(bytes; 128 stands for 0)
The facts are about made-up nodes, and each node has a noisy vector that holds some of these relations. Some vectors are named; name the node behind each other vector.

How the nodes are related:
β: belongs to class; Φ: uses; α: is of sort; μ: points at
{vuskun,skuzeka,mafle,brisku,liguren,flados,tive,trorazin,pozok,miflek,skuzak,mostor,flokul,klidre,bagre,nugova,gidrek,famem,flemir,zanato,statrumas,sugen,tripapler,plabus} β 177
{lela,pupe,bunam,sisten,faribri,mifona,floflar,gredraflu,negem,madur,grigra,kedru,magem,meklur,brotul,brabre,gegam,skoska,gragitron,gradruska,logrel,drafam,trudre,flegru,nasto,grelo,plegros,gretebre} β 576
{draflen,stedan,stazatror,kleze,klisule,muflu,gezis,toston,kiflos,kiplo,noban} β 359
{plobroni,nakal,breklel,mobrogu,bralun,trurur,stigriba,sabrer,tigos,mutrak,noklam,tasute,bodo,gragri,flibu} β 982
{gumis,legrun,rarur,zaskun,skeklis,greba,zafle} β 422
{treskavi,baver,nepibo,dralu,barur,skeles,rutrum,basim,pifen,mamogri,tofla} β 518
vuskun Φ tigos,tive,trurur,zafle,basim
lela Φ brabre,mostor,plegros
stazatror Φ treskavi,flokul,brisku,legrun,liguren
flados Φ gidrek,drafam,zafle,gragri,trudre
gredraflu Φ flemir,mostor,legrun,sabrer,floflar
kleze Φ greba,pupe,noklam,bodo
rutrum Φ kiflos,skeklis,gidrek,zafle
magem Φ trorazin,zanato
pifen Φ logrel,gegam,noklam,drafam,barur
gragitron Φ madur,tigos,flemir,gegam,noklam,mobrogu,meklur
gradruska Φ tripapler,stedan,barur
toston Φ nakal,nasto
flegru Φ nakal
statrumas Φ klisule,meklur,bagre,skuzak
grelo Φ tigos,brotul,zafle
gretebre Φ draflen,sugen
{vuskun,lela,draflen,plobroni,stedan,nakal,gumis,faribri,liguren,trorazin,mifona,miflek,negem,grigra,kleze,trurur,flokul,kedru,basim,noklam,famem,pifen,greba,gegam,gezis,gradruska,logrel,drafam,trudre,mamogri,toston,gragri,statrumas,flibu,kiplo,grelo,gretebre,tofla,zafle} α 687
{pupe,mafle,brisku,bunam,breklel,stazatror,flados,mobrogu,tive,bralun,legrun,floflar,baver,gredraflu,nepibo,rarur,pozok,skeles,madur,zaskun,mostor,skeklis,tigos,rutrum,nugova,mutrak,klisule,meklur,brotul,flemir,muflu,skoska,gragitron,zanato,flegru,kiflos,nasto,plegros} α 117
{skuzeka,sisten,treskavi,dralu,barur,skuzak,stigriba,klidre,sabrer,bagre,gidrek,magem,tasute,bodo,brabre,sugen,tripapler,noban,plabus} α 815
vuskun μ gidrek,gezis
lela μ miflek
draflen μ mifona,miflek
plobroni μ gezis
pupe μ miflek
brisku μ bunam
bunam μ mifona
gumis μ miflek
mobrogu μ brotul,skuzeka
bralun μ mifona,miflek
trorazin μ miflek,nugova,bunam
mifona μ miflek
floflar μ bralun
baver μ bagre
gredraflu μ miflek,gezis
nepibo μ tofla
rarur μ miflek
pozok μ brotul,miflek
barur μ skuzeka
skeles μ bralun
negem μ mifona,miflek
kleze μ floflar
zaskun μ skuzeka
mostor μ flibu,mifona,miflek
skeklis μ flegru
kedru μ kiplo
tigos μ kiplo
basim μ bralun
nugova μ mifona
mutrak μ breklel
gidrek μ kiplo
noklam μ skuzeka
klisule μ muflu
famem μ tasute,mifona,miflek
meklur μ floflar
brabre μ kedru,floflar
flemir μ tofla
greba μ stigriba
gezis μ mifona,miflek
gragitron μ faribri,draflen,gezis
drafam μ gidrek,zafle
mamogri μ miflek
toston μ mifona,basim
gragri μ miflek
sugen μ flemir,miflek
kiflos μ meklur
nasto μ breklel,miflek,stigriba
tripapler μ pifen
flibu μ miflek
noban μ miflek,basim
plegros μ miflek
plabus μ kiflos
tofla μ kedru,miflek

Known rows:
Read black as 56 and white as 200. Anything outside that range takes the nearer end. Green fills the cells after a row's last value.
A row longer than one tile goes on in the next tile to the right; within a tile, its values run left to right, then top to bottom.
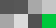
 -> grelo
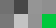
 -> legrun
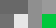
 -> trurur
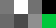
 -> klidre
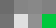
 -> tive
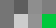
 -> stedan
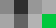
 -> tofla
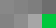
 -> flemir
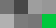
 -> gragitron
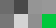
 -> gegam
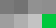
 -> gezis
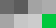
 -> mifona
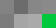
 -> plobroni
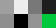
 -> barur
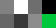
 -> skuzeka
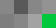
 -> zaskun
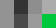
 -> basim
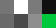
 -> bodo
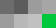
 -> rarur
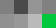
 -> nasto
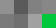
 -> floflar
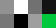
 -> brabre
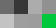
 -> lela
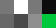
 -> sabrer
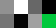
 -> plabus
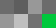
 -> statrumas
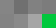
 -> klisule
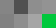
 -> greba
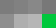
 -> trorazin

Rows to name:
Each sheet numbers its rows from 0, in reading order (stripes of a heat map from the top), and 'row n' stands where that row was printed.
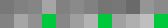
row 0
tigos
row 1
nugova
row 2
draflen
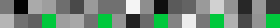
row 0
pifen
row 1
stazatror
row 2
magem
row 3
zafle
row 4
toston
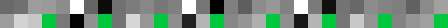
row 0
flibu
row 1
gidrek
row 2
mafle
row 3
sugen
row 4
bunam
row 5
noban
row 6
muflu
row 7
skeklis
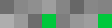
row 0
vuskun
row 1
noklam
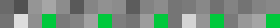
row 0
trudre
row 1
kedru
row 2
meklur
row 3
zanato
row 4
mobrogu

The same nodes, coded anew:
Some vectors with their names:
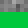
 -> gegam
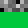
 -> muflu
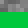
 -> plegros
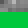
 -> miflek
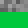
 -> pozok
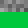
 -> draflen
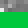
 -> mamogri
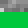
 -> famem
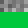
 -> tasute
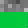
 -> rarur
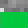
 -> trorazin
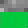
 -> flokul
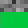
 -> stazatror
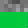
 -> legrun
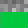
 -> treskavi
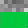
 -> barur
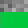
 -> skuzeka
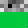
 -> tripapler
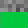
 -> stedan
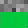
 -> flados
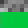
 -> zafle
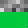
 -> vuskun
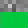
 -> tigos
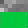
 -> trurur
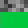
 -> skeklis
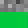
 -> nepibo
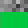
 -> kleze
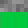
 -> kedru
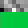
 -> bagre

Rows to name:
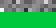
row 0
lela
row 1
grelo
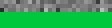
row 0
breklel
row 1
rutrum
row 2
kiflos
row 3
gredraflu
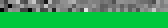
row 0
flegru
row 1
klisule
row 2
statrumas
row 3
greba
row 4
kiplo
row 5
brabre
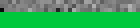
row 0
brotul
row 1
drafam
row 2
gragitron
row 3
mobrogu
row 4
mostor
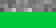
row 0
sisten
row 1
negem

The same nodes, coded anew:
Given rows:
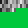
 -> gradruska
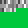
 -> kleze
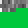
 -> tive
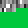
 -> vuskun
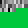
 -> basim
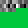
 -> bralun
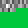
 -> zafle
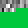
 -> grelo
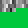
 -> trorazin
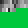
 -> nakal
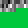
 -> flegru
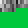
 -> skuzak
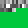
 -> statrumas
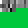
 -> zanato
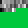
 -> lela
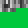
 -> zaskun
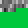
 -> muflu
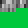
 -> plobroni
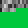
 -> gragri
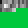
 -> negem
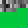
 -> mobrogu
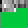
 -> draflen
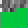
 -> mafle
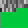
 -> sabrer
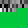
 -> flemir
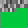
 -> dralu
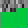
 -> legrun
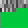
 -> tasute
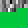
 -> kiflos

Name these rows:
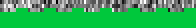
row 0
toston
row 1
skuzeka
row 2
gumis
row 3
flados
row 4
tigos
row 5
gidrek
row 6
brabre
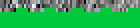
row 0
floflar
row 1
miflek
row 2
mostor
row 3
mamogri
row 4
greba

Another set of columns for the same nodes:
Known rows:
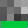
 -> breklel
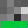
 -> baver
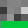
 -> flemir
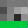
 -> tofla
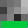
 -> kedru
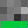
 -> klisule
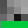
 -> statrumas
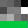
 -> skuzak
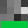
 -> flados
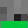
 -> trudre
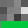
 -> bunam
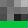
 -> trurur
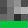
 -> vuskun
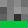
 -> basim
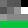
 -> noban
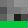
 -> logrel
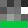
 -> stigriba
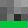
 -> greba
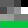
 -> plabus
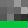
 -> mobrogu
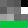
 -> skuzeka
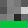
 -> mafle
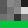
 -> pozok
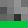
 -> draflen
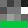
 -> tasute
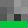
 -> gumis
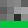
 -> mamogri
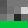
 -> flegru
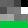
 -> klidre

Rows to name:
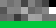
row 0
kiflos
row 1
barur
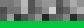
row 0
legrun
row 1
stazatror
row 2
lela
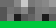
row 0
nakal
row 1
stedan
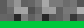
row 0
toston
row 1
kleze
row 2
skeklis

